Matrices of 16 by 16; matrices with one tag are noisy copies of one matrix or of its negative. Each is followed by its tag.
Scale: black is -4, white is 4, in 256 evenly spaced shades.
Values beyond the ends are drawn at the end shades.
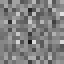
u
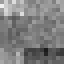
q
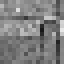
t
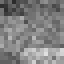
q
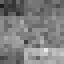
q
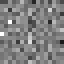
u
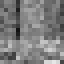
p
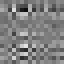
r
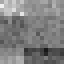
q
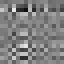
r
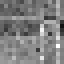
t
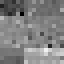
q
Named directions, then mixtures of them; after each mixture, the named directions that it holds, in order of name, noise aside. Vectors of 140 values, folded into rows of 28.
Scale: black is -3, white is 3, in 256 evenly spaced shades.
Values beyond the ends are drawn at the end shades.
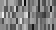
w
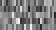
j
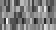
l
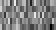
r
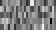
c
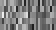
w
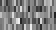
j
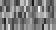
c, l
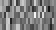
l, r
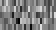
j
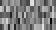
c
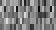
c, w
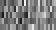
w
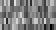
l, r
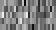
w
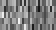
j, w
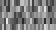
l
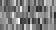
j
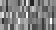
c, w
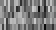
l, w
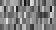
c, w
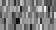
j, l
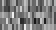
j, l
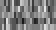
l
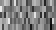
c, r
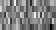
r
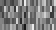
c, w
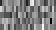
c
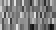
r, w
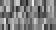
c, l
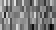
r, w
